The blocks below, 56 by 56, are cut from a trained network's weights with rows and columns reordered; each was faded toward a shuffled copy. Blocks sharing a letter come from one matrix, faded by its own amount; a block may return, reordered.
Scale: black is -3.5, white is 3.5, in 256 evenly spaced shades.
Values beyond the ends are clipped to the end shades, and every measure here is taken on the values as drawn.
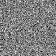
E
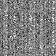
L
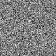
E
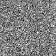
E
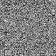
E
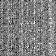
L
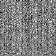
L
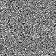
E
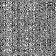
L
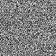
E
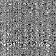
L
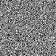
E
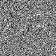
E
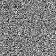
E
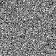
E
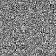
E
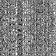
L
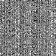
L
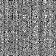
L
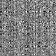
L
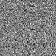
E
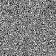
E
